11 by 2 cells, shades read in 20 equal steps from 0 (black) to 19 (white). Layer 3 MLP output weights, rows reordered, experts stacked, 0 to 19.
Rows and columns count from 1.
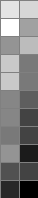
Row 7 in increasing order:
5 10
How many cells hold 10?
2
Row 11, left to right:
3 0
